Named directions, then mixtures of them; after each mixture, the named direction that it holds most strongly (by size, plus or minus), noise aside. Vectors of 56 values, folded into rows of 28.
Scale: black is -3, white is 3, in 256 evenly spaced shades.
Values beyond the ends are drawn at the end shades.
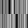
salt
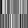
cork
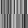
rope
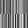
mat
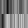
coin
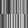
mat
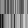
coin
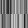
rope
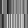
coin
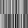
mat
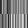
mat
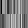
cork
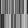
rope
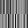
mat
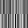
mat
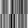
cork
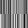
mat
